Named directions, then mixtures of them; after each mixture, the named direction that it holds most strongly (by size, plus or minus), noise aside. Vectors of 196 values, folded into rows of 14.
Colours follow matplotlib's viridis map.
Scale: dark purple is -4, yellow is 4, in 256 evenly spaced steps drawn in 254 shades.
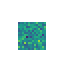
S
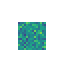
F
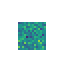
S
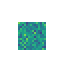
F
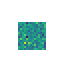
F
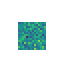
S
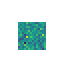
S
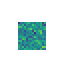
F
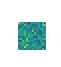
F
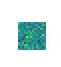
S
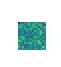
S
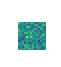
S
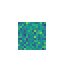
F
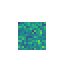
S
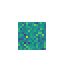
F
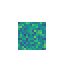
F
